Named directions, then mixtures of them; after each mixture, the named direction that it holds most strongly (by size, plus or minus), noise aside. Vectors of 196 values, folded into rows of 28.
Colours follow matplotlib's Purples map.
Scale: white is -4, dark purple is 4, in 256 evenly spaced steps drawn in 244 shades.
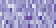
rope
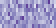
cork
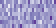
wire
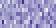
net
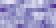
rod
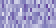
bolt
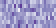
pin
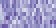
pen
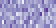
net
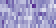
rope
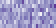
net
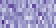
rope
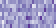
rope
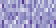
net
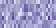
bolt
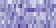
pin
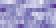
rod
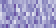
pen
